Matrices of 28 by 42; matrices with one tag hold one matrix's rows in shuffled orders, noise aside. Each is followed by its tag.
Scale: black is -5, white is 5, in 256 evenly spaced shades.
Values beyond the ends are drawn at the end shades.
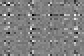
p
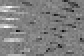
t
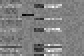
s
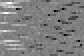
t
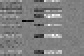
s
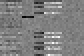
s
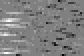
t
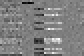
s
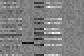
s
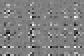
p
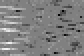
t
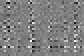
p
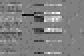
s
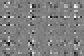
p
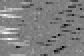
t
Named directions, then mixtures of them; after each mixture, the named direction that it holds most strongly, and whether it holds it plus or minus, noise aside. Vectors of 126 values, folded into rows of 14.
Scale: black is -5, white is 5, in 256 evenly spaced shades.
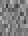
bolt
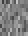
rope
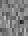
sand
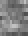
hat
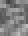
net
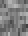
net, minus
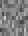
sand, plus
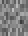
rope, plus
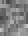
net, plus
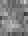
hat, plus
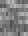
net, minus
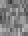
net, plus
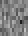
sand, plus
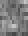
hat, plus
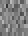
bolt, plus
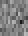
sand, plus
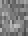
hat, plus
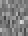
sand, minus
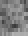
hat, minus
